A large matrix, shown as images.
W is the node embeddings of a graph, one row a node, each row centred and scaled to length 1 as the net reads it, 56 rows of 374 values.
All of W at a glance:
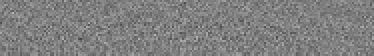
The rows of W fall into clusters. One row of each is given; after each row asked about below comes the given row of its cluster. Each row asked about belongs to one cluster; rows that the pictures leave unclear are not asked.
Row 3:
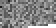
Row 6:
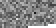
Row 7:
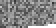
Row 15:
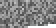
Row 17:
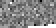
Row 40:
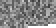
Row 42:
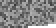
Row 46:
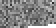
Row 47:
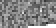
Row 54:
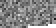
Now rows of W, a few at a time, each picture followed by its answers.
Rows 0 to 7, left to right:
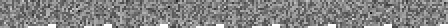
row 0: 40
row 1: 47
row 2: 42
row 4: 54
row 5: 15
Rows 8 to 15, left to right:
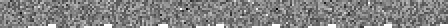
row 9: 3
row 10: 47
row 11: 7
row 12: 15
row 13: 46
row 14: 17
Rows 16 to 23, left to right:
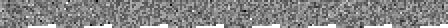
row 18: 47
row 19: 40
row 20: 7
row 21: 47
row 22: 17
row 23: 40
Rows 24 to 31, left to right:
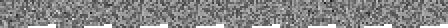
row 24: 40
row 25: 6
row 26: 42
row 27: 42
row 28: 54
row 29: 46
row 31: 42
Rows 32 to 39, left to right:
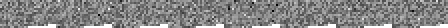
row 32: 15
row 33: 15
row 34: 3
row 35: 54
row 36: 7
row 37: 15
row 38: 7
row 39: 7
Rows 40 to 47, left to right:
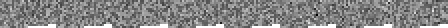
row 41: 47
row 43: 17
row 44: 54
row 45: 17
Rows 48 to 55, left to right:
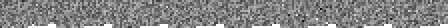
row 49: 40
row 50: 47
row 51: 17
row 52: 54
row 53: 40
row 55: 54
